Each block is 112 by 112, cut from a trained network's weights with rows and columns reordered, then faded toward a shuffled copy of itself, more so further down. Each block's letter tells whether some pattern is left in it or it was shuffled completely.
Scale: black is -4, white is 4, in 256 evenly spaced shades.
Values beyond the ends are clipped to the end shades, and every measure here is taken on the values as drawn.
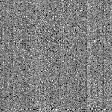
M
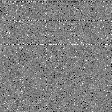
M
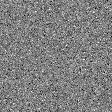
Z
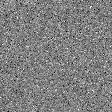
Z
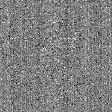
M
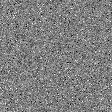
Z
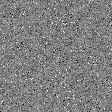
Z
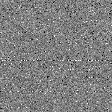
M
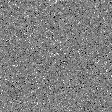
Z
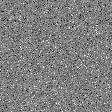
Z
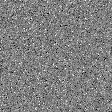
Z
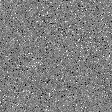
Z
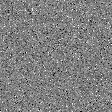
Z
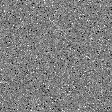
Z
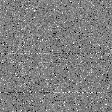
M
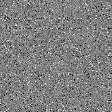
M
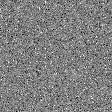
Z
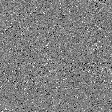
M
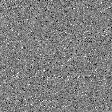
M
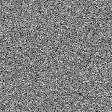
M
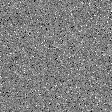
Z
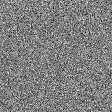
Z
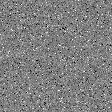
Z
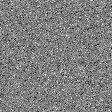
Z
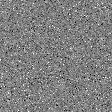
Z
